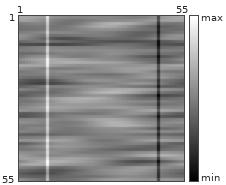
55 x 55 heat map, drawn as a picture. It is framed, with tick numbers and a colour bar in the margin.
Slope: none. Calmest part: bottom middle. Odd lines: columns 10 and 47. Histogram: heavy tails on both sides.
